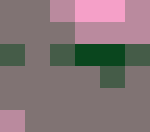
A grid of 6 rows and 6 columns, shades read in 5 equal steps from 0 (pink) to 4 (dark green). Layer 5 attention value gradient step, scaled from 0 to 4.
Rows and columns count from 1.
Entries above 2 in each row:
0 0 5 1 0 0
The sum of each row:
6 9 19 13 12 11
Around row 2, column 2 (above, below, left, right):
2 2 2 2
